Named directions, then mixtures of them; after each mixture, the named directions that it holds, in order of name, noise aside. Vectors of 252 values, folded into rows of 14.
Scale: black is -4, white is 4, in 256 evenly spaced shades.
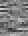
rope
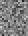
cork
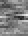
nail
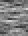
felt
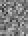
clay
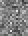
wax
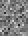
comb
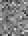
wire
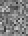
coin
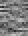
rope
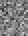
clay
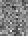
clay, wax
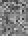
coin, wire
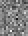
clay, comb, wax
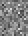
clay, comb, cork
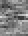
nail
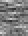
felt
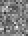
coin, comb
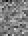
felt, wire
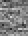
felt, rope, wax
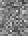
wax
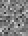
comb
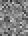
comb, wire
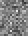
wax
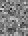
clay, comb, rope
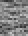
felt, rope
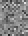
wire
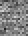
coin, felt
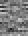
rope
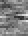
nail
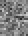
clay, nail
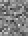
comb, felt
